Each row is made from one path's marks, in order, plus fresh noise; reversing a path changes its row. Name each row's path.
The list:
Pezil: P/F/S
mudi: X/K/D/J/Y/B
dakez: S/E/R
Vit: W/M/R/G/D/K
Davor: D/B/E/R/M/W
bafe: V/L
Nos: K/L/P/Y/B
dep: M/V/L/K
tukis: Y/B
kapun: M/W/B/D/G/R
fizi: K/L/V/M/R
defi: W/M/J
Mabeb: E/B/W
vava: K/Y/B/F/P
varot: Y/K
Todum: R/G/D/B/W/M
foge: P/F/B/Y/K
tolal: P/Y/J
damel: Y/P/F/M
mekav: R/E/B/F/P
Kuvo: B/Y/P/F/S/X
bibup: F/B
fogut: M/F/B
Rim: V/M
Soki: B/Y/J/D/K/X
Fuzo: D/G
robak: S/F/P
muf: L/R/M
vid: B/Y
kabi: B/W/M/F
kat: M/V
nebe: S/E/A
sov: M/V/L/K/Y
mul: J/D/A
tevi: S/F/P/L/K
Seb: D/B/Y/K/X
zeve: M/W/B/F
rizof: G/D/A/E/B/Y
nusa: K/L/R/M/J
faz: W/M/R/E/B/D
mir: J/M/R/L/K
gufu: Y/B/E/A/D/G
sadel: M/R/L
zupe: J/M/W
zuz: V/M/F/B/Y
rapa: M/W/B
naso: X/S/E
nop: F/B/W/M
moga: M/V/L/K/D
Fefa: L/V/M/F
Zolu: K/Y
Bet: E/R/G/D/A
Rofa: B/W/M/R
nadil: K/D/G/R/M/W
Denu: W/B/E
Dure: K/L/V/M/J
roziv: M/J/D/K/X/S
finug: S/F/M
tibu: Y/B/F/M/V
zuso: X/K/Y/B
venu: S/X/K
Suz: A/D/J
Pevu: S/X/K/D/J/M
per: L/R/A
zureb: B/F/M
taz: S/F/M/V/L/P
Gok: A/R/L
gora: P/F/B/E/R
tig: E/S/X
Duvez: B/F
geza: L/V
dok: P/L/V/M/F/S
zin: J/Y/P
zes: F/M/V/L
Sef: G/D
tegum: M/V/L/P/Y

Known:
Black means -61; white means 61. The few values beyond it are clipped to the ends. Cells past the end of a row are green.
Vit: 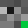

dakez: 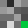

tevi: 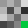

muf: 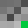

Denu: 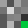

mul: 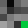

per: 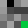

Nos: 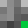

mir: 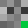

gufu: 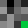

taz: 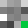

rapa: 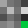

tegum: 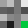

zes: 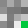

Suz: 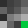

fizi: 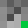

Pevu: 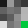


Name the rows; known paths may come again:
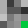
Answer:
Gok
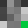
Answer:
defi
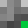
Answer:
Nos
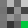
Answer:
Zolu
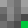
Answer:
tukis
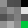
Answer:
nadil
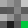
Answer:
zin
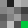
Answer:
nebe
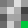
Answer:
naso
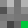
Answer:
zuz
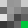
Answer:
vava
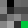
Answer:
Bet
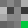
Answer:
mir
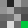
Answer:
dakez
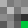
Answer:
bibup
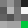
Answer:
nop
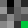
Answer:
gufu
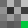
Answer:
varot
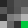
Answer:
Suz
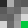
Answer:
Dure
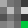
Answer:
rapa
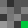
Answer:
faz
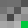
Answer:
muf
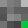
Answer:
rizof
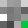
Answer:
taz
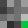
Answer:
tolal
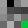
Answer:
per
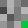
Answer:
damel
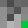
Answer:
fizi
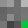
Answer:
vid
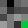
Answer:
mul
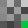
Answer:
foge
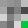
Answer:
bafe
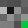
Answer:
Vit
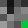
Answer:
Sef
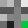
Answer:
tegum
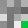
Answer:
zes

